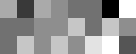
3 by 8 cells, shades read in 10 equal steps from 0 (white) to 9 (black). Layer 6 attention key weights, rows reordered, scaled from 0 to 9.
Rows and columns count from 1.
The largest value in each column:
5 7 4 4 5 5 9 6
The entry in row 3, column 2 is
2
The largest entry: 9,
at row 1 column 7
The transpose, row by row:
3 5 5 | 7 5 2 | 3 4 4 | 4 4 2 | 5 2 4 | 5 5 1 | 9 2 0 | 0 4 6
